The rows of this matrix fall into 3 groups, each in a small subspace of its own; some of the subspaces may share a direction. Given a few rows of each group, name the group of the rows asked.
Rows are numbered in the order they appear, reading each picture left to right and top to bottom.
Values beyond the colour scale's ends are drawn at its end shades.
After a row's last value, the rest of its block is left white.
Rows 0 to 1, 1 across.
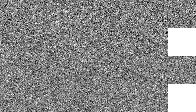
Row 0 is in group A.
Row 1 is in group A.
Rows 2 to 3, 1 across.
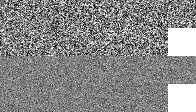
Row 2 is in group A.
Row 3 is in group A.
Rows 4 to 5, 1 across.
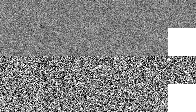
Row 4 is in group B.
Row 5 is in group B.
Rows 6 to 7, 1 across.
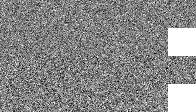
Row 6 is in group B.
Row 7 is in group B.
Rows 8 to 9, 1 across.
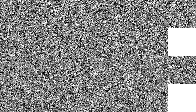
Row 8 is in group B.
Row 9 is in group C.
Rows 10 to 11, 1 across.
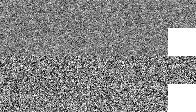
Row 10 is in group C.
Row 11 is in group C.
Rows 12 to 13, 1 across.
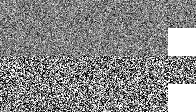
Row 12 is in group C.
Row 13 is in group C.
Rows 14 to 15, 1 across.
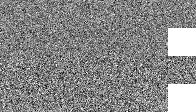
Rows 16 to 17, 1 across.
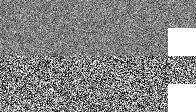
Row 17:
B
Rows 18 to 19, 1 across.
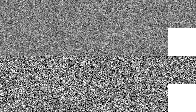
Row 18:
A
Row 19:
C
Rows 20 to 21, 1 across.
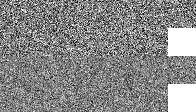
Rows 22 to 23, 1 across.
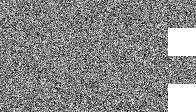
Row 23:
B
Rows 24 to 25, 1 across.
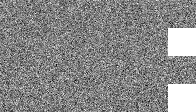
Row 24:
C
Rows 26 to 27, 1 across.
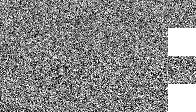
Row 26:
A
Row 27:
A
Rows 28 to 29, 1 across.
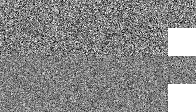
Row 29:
C
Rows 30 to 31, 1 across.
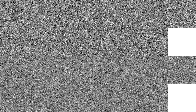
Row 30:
C
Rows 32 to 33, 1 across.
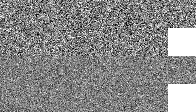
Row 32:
C
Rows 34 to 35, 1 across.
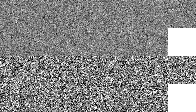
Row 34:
C
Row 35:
C
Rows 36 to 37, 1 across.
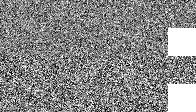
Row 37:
A
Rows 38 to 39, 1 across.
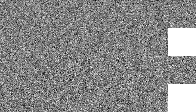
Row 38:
C
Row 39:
C
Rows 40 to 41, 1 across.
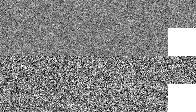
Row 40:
B
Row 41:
C
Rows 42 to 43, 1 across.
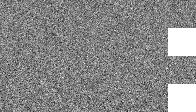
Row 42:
B
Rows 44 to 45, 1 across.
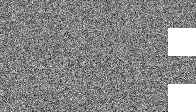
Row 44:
C
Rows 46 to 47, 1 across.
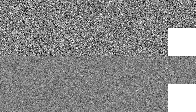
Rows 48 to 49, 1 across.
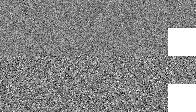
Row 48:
A
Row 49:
B
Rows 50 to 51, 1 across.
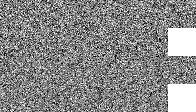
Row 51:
C
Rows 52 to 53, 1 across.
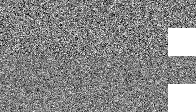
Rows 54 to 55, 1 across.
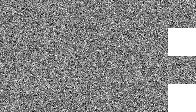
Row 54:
B
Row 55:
C
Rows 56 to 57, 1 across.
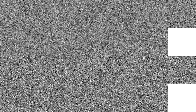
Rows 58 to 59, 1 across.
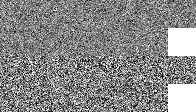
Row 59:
A
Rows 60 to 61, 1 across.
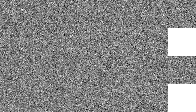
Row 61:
A
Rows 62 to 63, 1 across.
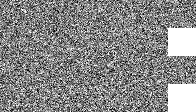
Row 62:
C
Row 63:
C
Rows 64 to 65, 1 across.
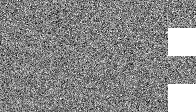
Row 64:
A
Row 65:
B
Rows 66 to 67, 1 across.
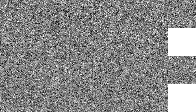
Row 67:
A
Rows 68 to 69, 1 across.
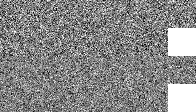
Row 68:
B
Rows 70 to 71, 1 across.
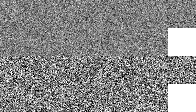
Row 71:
A
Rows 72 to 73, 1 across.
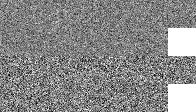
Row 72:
A
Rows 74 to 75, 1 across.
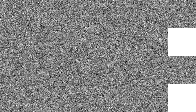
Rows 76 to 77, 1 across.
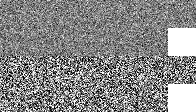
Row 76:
B
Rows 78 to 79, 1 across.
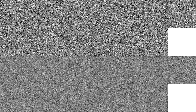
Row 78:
B
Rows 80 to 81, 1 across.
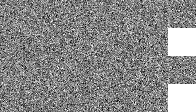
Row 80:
C
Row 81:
C
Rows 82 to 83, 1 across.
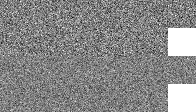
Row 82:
A
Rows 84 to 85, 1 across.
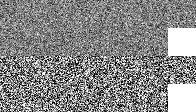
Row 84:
C
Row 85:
C
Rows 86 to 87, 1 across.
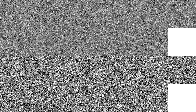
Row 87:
C
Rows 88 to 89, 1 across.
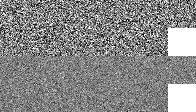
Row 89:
B
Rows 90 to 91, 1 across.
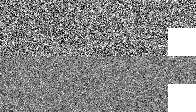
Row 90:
C
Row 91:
B
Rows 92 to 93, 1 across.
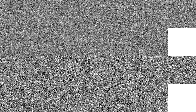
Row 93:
C
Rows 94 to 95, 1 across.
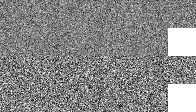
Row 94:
C
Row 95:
C
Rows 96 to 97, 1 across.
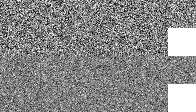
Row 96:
B
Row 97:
B
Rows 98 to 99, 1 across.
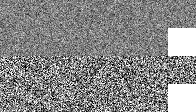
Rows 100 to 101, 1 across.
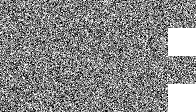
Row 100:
C
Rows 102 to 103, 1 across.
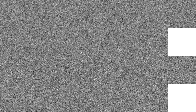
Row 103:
A
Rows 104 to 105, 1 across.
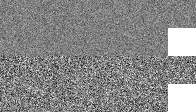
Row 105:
A
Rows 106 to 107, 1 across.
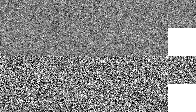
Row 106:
A
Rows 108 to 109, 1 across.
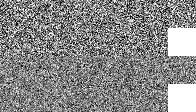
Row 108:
B
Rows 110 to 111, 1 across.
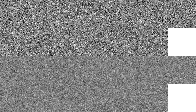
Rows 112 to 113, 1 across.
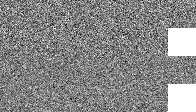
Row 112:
B
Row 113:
C
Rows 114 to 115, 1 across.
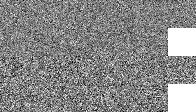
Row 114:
C
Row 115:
C
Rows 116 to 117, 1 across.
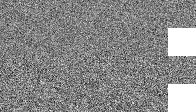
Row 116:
A
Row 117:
B
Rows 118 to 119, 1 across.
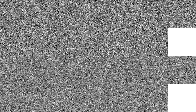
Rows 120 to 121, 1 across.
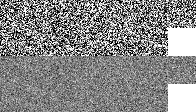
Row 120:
A
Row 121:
A
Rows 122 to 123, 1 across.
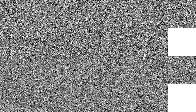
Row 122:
C
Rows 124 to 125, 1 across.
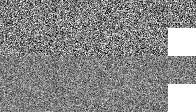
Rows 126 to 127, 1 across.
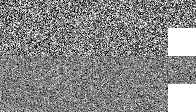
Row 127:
A
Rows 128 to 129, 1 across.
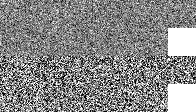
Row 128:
A
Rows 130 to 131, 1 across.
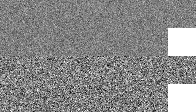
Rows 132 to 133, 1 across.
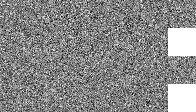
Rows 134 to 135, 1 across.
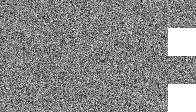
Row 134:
C
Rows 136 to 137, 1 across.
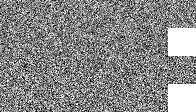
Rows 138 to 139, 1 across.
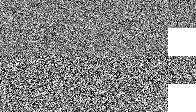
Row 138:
B
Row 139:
B
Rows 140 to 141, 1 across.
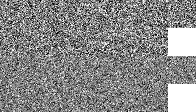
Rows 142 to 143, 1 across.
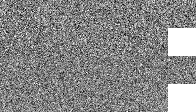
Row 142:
B
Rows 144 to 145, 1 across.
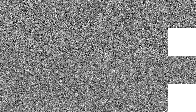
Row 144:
A
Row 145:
C
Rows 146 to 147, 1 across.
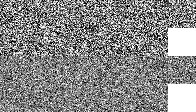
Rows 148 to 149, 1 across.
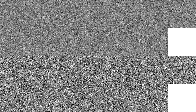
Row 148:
C
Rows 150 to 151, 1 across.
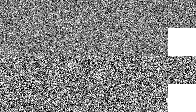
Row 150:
A
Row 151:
C
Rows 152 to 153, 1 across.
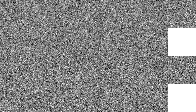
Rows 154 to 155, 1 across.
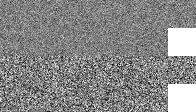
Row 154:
B
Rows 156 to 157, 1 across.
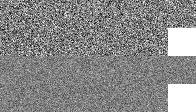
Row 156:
A
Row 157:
C
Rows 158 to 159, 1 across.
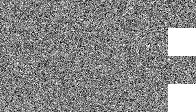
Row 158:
B
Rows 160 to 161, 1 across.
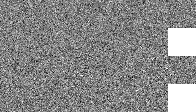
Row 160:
A
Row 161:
B
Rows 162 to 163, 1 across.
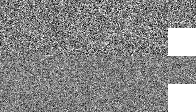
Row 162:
A
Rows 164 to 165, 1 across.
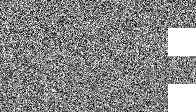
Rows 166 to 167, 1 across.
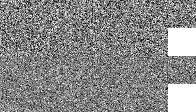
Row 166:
A
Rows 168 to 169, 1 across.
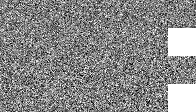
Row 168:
A
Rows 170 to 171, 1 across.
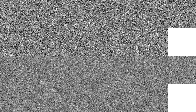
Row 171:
B
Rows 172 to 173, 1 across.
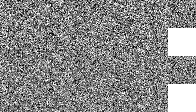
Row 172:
B
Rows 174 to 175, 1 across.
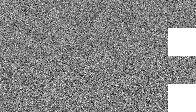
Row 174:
A
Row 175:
B
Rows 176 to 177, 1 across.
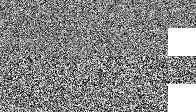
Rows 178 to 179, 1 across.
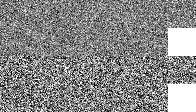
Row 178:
A
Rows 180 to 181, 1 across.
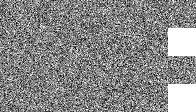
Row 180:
B
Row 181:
A
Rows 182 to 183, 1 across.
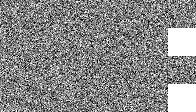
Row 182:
B
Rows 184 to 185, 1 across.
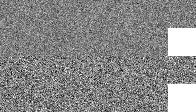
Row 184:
C
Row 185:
A
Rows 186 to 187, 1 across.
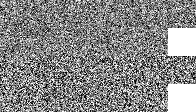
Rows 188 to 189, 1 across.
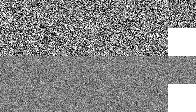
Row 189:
B
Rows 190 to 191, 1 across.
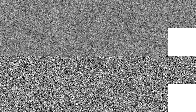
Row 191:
A
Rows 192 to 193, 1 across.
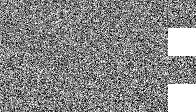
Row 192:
A
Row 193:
B
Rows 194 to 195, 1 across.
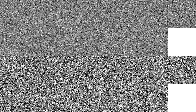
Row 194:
A
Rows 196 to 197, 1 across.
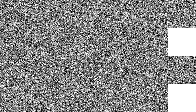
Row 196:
A
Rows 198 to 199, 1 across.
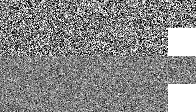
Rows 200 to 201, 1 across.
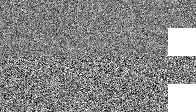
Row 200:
C
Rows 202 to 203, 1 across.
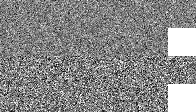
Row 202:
B
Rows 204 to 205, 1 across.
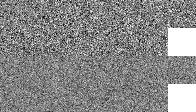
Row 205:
A
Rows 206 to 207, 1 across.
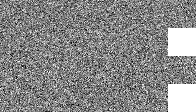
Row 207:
C
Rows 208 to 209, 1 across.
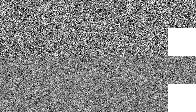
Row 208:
B
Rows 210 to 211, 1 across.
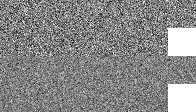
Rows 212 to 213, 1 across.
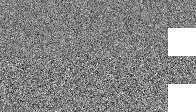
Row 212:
C
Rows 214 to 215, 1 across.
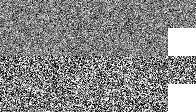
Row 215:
A
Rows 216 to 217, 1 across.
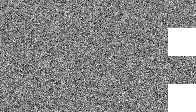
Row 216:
A
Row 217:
B
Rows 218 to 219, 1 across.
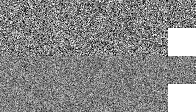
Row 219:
A
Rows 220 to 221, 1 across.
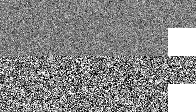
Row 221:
C
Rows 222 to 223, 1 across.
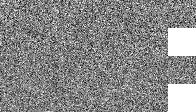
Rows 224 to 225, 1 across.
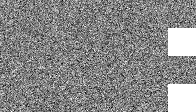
